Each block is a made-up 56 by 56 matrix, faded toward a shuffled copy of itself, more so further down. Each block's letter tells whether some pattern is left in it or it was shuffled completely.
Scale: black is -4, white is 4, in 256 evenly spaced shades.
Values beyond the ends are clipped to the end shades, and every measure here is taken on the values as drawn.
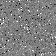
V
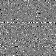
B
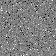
V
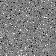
V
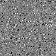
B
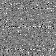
B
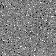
V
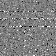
B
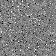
V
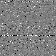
B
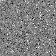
V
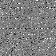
B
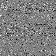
B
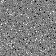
V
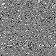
B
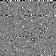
B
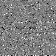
B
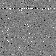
B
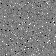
V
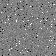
V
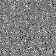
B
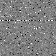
B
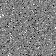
V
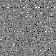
B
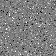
V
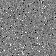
V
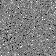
V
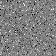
V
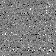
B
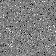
V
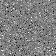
V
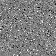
V
